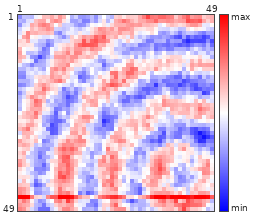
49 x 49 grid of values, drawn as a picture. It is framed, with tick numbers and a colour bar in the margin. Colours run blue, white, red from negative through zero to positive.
Ninth with the lowest average: middle right. Odd lines: row 46. Rings: centred on the bottom right. Ninth with the highest average: bottom right. Mirror symmetry: none.
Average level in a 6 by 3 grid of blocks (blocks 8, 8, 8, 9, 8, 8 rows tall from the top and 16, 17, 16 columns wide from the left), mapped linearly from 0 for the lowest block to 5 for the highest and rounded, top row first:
2 4 1
2 2 2
2 2 1
2 2 0
3 2 3
4 2 5
